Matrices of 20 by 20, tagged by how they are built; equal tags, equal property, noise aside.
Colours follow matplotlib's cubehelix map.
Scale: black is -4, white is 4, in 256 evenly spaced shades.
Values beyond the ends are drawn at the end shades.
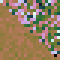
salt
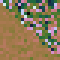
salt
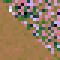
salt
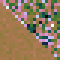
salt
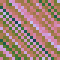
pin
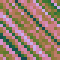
pin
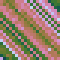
pin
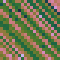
pin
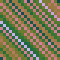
pin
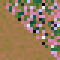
salt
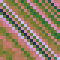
pin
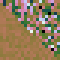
salt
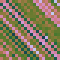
pin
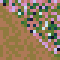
salt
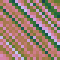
pin
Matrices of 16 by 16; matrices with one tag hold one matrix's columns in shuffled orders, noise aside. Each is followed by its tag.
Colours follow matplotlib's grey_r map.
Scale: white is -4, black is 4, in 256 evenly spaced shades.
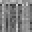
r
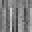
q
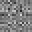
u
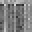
r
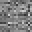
u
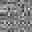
u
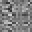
u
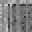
r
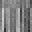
q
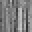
q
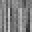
q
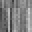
q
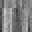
q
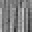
q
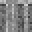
r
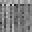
r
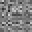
u
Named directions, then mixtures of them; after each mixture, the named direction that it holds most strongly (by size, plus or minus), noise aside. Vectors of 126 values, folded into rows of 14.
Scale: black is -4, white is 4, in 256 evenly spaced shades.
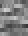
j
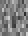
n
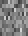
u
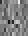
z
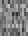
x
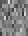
u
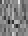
z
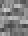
j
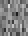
x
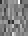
z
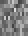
u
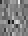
z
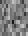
n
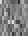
z
